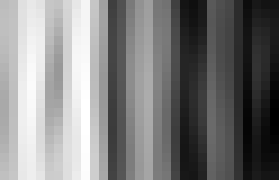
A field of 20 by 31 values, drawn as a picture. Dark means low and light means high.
Slope: up to the left. Lone odd cells: none. Average level on the scale: 50%. Grain: streaks running down.
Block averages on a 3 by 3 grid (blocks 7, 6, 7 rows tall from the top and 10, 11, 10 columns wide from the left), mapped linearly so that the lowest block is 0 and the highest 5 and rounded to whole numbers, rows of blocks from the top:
5 2 0
5 2 0
5 2 0
